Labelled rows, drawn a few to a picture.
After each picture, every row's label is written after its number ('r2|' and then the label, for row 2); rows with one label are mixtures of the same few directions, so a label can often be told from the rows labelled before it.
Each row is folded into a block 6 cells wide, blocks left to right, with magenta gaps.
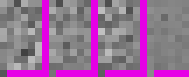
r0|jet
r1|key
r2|key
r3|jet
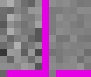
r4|key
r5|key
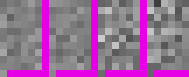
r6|key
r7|key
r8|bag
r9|key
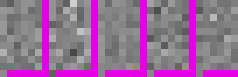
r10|key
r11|jet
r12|key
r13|bag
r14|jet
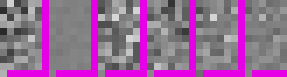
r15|key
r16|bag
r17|jet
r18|jet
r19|jet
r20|jet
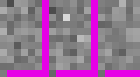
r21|key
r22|jet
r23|jet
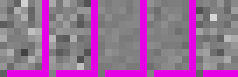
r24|jet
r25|key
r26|key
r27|bag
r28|jet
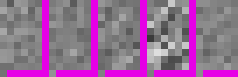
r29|key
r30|jet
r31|bag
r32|bag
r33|key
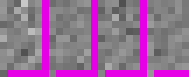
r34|jet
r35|key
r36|jet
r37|key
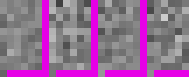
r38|key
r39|key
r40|key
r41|jet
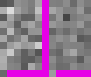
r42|bag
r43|jet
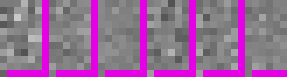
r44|jet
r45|bag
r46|bag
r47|jet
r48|key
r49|jet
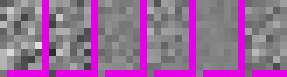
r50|bag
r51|key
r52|key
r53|key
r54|jet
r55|key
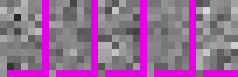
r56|jet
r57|jet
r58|bag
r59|jet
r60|bag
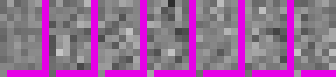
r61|key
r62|key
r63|bag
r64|jet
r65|jet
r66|bag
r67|key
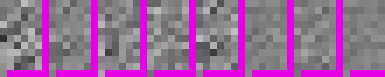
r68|bag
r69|bag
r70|key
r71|bag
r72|bag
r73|bag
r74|key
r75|bag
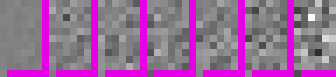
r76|jet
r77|jet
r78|key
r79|key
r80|bag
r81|bag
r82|jet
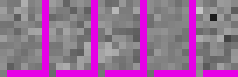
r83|jet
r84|jet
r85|bag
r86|key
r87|jet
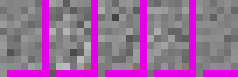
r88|key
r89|jet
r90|jet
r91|bag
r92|jet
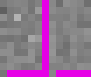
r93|jet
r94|key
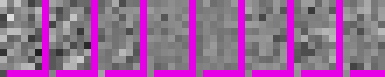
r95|key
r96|bag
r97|jet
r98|jet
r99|key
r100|jet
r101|bag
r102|jet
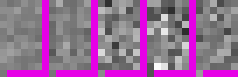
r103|bag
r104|key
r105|key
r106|jet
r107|jet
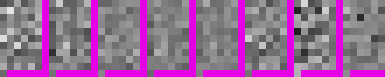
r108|bag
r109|key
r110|key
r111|key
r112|key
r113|bag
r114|key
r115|jet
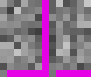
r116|bag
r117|key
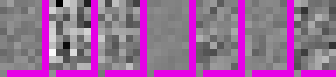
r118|key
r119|key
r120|key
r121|bag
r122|bag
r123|key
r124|bag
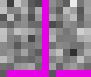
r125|key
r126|jet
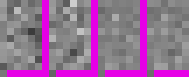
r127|bag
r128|jet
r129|jet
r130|jet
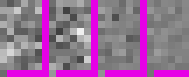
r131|bag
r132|bag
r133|jet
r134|key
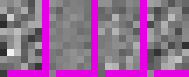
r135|key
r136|bag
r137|jet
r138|bag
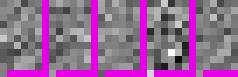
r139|bag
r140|bag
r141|key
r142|jet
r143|jet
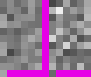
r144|key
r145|bag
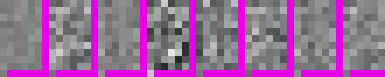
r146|jet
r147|bag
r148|key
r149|jet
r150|key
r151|bag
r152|key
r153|bag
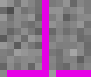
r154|bag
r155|jet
